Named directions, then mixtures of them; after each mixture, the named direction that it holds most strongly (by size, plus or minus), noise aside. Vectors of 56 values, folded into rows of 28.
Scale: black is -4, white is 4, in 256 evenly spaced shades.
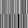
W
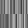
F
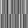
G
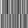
G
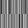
G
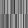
F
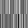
W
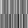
W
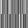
G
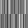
G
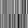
W
